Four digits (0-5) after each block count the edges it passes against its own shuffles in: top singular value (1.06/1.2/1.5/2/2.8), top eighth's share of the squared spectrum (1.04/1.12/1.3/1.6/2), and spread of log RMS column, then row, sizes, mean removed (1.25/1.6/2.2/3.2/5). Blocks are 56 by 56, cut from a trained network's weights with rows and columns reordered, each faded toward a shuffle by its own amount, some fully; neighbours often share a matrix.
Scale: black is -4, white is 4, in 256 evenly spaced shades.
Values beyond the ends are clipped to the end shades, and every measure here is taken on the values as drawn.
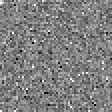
0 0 0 0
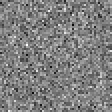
2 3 1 0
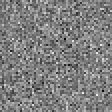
1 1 0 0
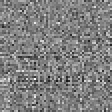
4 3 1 2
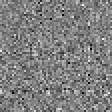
3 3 1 1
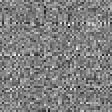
4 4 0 3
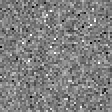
0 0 0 0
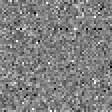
2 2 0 1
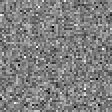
2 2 1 0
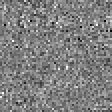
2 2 0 1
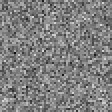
2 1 1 0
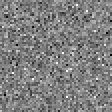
1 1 0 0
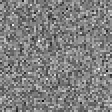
0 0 0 0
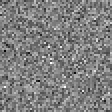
0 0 0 0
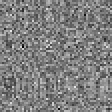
4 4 1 1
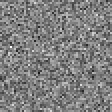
1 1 0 0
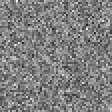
0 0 0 0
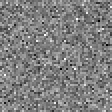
1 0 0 0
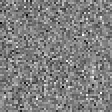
2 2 1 0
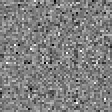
3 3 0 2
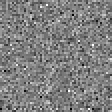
2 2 1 1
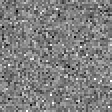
0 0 0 0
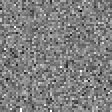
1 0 0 0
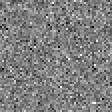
0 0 0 0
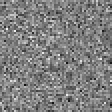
2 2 0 0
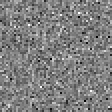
2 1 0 0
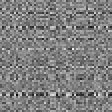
5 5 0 4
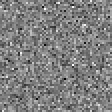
1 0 0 1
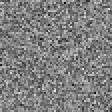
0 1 0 0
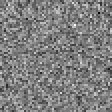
2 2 0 0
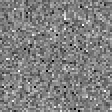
2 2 0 0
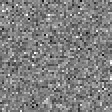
2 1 1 0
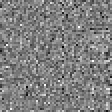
3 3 2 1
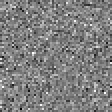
3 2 1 0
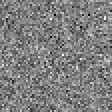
2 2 1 0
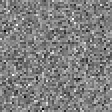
1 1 0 0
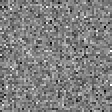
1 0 0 0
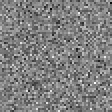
2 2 0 0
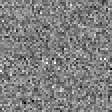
2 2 0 1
